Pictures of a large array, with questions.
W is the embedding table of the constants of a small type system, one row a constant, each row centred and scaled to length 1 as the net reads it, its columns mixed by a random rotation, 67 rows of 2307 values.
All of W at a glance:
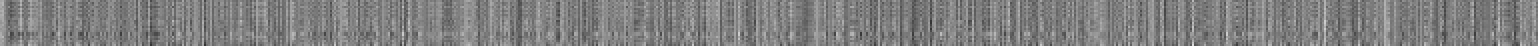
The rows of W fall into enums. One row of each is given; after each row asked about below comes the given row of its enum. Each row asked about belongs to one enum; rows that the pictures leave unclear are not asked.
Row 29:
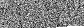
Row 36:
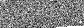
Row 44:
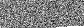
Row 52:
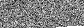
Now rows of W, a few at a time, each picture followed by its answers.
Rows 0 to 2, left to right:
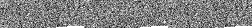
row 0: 29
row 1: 36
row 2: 29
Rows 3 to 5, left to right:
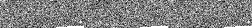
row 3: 36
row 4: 52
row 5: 36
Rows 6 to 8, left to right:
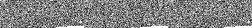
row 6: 36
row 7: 29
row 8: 36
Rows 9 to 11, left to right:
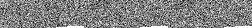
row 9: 29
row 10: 52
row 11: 52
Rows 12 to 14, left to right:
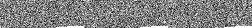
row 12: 44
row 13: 36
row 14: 29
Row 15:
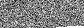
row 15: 52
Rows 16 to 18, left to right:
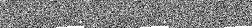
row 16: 36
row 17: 36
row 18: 44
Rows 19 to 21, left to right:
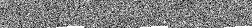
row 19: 29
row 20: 36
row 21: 52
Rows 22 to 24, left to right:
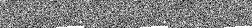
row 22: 36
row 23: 36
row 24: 52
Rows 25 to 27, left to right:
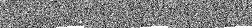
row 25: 36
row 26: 29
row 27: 29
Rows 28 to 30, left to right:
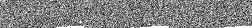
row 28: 36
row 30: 44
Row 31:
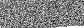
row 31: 44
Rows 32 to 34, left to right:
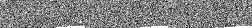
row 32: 36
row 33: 44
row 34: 29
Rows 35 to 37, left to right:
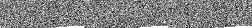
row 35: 44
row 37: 29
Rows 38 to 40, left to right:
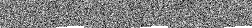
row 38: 44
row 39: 29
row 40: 52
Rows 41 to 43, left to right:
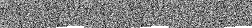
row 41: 29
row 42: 29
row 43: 44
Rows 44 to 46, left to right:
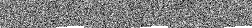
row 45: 29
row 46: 52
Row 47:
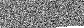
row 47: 44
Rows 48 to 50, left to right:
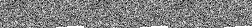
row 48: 52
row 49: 52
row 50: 52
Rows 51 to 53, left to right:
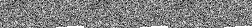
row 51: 52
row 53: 52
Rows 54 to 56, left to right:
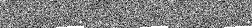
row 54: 36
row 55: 52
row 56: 36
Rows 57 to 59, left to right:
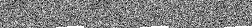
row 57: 52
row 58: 52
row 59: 44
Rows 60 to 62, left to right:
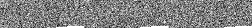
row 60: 29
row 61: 36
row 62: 44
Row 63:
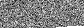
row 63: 52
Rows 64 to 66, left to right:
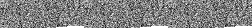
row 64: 29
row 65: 29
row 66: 29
